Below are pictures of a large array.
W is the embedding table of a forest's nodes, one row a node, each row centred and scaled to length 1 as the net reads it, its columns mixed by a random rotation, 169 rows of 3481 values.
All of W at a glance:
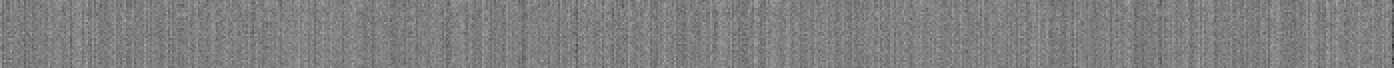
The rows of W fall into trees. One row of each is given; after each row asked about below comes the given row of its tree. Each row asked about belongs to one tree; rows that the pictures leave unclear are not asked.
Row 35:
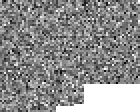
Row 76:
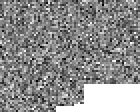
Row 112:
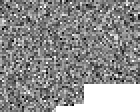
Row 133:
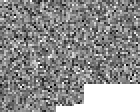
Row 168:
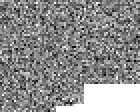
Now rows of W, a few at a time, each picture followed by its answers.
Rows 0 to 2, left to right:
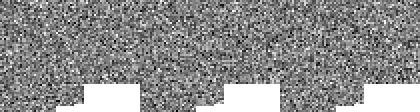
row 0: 112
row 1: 168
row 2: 168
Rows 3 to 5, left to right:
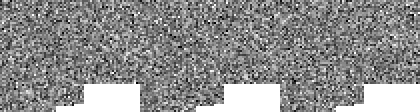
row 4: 112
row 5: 112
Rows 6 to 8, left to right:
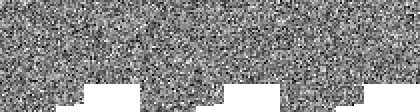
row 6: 168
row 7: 35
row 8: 112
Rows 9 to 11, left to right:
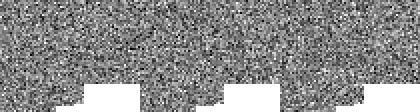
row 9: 168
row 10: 168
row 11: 112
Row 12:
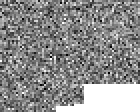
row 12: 112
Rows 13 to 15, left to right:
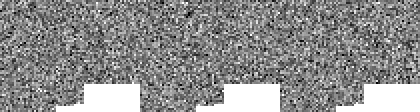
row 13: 168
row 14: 112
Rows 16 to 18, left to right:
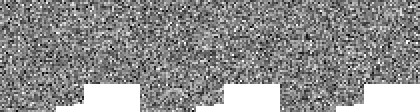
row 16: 112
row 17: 168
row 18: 133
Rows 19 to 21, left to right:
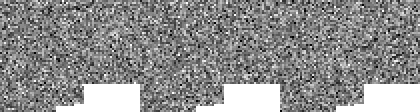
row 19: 112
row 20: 112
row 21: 35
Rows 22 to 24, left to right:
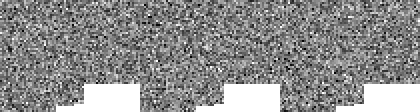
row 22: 168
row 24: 35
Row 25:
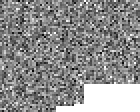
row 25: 76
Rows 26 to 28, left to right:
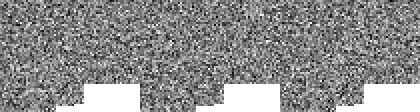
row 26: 168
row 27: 133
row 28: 168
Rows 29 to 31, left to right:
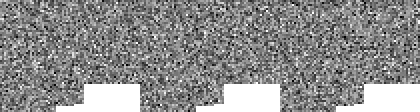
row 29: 133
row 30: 168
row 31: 35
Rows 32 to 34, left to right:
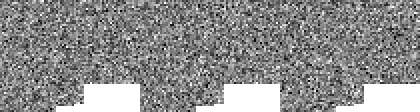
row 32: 76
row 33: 168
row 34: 35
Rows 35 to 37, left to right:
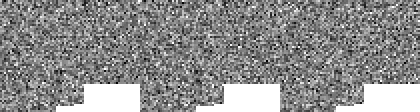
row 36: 35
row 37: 35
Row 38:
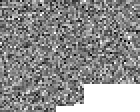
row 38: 76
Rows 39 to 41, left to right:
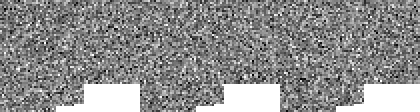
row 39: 168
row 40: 112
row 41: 35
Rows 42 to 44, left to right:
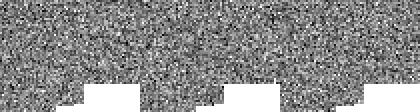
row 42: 168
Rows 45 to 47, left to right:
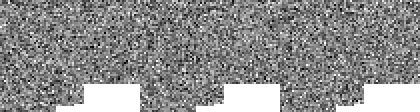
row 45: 35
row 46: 112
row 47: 168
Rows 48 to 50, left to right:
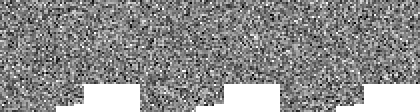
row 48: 112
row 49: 112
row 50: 112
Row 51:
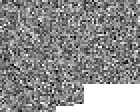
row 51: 35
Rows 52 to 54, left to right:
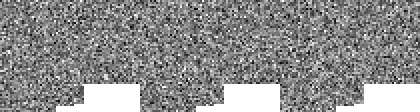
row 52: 112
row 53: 112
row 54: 133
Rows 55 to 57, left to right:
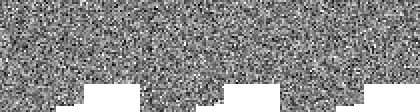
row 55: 76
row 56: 168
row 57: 133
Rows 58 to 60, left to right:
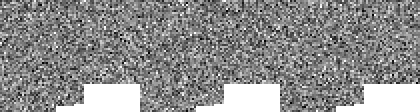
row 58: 76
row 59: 76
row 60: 112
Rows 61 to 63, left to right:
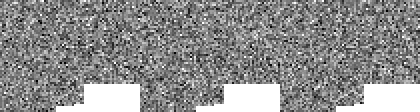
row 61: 76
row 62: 112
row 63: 76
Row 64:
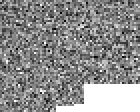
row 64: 168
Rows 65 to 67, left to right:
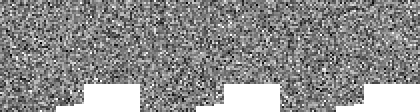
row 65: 35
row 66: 76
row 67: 112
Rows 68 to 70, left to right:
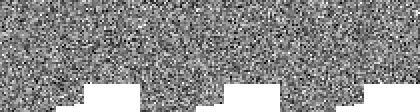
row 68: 76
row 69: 35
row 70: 112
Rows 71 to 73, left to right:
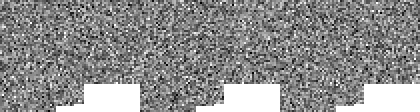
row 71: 168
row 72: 76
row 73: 168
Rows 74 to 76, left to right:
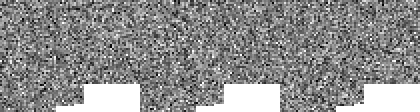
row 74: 112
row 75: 133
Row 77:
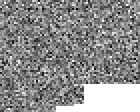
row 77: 112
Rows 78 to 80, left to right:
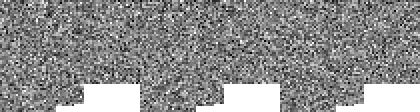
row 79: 76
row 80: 133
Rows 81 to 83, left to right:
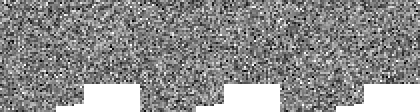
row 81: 112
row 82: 35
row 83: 35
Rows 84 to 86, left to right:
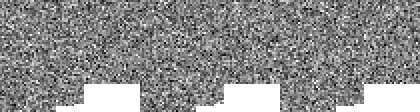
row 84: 133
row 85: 168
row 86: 133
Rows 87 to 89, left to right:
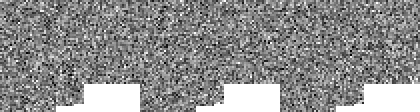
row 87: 133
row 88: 76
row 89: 168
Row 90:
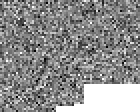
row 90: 76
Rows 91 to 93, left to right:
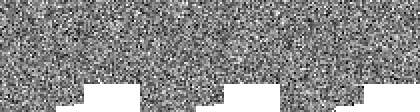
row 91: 112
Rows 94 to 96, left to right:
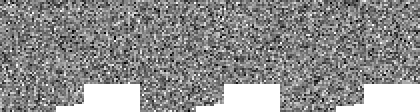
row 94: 35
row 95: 168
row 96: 76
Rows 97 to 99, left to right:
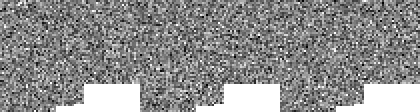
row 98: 168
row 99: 76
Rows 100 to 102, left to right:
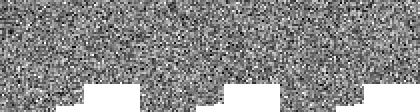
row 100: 168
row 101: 168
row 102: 112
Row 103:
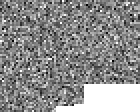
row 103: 112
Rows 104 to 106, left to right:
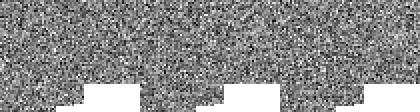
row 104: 76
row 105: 112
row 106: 112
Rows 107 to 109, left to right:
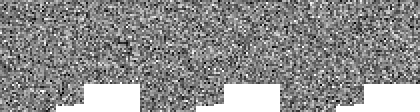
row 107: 168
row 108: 133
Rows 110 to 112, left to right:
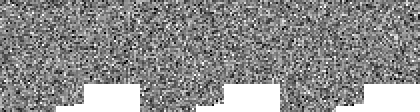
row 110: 35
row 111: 168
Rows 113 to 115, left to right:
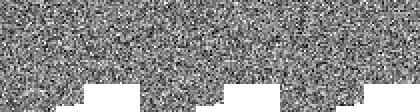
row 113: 168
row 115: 76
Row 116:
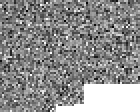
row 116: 168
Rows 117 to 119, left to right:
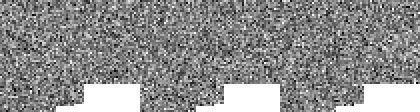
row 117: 35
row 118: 76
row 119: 112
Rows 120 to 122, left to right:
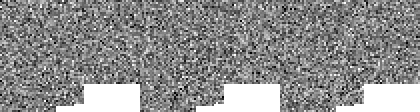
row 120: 112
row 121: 76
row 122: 168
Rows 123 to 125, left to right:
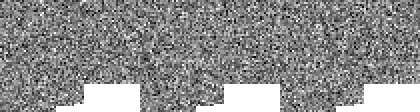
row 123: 76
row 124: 35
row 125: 168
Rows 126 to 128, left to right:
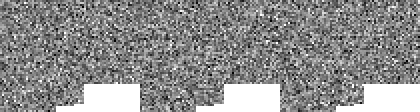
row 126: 168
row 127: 133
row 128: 35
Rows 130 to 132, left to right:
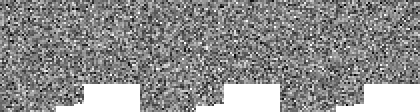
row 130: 112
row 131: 168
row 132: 133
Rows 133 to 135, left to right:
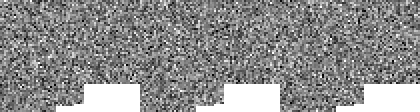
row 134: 168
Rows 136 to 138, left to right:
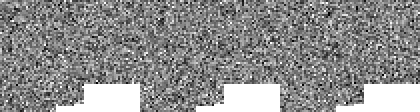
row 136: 168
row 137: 76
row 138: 112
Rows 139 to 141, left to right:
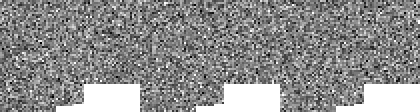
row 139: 35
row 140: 168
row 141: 35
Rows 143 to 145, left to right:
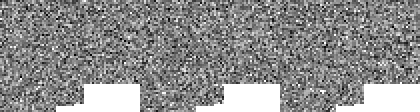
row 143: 76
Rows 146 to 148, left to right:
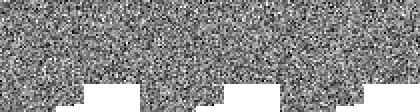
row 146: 112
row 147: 112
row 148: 35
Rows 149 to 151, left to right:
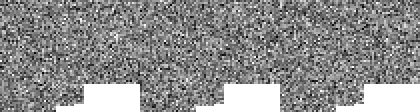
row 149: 112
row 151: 168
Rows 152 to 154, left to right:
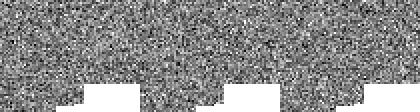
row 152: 112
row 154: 76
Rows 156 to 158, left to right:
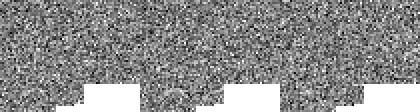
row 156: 168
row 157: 168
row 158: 112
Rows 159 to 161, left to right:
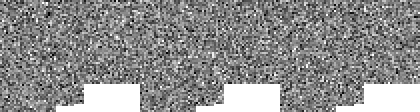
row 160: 133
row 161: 168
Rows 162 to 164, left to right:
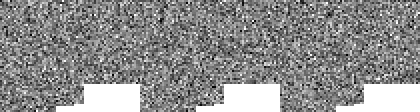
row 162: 112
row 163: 76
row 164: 112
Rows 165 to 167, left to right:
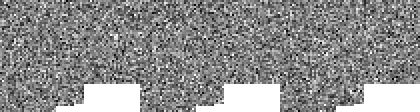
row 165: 112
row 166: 168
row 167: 35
